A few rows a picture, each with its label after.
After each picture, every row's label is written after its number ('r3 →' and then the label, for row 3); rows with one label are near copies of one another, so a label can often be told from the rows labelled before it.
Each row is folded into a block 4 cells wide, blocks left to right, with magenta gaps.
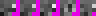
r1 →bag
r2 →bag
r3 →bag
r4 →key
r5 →bag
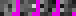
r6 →key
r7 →bag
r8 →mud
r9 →mud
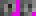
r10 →key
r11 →key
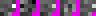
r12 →bag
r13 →mud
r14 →bag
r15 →key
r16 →bag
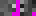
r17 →bag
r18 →mud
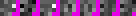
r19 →bag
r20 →mud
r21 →bag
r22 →key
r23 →key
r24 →mud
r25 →mud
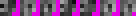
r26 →mud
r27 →key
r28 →key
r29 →mud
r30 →mud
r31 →key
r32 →key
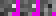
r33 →bag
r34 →bag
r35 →key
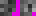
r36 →mud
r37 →key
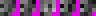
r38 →mud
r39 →mud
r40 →key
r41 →mud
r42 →mud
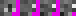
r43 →key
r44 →bag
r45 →bag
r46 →bag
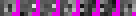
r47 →key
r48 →bag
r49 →bag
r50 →key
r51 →mud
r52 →mud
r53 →key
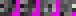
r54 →mud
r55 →mud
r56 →key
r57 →bag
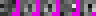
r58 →mud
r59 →key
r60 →key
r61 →bag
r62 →key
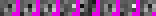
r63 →key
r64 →key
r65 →key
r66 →bag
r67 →mud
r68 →key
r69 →bag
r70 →key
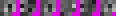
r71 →key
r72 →mud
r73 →key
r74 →bag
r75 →mud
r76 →key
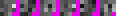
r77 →bag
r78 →mud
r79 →key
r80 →bag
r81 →mud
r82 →key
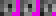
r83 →key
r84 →key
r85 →key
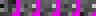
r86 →mud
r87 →bag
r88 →bag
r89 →bag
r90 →bag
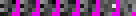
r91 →mud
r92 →mud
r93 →mud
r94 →mud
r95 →mud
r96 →bag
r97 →key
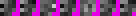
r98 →mud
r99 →mud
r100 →bag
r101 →mud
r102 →key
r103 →mud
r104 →mud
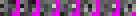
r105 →mud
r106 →mud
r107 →bag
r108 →bag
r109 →key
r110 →bag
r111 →key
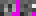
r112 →key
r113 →bag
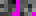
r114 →mud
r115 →key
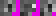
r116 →key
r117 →bag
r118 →key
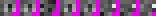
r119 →key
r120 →key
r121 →mud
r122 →key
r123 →key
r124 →bag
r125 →bag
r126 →bag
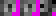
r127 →key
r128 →key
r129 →mud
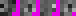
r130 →mud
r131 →key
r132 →bag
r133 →key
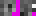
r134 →key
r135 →bag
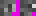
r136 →key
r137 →bag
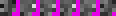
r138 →mud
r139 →bag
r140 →bag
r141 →bag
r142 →bag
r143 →mud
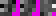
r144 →mud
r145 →mud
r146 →bag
